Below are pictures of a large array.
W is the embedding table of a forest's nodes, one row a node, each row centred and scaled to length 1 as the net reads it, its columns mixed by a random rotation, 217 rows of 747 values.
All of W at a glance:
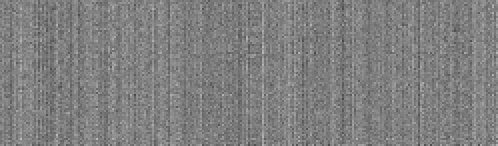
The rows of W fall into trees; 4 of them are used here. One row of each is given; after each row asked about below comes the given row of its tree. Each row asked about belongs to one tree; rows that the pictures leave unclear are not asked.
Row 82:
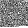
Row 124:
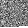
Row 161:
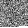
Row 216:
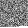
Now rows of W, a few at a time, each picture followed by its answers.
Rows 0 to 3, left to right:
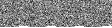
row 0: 82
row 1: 216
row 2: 124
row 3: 216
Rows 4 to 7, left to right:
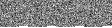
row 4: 216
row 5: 82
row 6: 216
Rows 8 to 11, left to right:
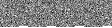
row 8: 124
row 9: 124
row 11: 216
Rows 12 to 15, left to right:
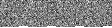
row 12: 124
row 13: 124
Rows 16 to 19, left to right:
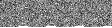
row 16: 216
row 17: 216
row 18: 216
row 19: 216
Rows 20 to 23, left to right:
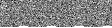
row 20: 124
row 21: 124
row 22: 216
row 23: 82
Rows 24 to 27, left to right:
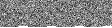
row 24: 216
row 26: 216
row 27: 216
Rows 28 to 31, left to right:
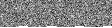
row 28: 216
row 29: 124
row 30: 124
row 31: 82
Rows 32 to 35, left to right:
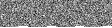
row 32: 216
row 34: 124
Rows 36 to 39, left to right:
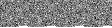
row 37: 216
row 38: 216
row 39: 82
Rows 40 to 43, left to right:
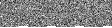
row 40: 216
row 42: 82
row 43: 124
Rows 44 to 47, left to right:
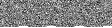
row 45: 82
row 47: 216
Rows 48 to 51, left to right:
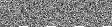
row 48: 124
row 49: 216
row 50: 216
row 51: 216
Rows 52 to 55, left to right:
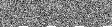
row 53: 161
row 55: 216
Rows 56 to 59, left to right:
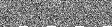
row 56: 124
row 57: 82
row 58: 124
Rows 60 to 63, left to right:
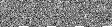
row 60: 124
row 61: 124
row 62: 124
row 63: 216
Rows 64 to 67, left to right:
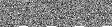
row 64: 82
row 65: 124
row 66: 216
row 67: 216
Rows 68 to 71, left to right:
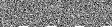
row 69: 216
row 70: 124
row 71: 216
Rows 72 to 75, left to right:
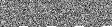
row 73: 124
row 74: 216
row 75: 216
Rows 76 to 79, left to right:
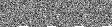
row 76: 216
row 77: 124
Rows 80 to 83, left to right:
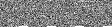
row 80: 216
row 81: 124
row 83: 124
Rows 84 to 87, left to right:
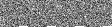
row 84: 82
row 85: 124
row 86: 124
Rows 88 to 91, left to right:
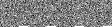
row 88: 124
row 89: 216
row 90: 216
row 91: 216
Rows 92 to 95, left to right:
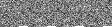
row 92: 124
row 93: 216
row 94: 216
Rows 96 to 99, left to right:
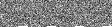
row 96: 216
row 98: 124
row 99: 216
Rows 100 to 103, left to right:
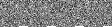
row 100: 124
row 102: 216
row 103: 124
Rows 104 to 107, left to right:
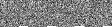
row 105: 124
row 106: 216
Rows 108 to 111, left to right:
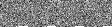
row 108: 216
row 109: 82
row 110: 124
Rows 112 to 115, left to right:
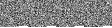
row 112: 216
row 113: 124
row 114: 124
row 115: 82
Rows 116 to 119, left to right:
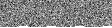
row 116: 216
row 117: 124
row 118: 82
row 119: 216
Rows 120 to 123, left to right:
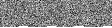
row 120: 124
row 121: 124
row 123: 82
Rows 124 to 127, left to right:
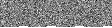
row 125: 124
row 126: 82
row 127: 124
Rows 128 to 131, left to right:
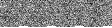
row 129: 124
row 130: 82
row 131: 161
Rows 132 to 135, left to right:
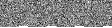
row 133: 161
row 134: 124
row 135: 124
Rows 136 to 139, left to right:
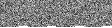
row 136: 216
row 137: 124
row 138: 82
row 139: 216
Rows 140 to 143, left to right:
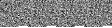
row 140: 216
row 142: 124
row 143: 124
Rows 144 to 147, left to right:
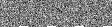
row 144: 124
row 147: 82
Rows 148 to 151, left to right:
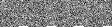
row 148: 124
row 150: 216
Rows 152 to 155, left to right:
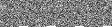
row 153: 216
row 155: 82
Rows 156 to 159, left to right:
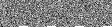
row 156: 124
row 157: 216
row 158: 124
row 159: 216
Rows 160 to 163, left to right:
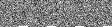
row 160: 216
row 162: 124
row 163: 124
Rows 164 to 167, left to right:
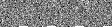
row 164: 124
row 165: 82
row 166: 82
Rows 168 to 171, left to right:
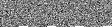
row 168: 124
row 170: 82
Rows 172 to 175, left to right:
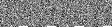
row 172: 124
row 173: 82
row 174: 124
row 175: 82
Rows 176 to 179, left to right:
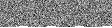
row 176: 216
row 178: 82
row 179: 216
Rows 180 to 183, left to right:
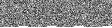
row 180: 124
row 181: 124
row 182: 216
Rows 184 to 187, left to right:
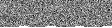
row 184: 124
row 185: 216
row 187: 124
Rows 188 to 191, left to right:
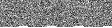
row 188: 124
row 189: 82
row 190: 216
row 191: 124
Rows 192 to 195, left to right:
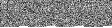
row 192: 124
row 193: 216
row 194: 216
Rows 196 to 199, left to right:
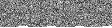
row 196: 216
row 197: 82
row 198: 124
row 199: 216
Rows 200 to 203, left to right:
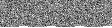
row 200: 124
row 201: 216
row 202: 124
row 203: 216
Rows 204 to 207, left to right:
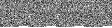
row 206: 216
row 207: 124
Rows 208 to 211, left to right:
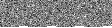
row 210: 216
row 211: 216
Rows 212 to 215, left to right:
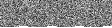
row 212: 82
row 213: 124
